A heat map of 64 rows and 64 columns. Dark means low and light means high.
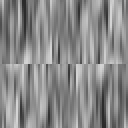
There is no overall slope. It looks the same turned upside down. Streaks run downward.
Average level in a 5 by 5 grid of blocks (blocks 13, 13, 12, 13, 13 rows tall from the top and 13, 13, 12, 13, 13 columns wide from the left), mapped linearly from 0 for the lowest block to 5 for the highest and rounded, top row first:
02234 | 03144 | 45254 | 44130 | 43220
